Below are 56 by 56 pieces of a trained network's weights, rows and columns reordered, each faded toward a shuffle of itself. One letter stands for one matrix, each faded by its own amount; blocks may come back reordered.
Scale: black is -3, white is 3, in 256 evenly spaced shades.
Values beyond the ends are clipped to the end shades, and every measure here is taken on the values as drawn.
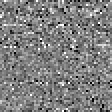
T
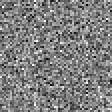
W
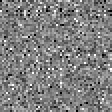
T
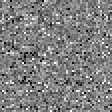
T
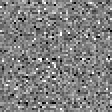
T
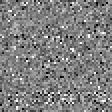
T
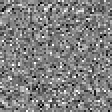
T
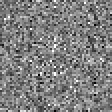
W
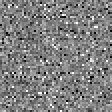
T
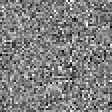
W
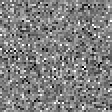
T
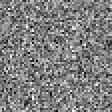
W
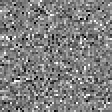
T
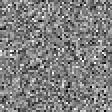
W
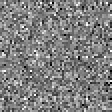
W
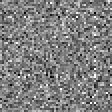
W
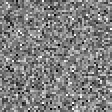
W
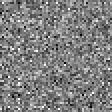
W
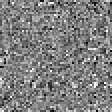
W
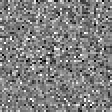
T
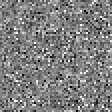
T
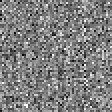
W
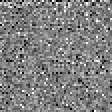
T
